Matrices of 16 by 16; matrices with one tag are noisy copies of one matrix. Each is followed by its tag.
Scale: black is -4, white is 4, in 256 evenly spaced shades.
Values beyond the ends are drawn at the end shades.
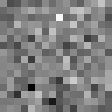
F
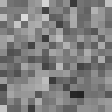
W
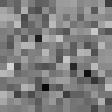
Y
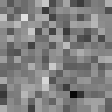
W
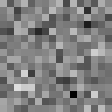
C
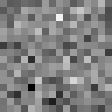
F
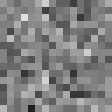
W
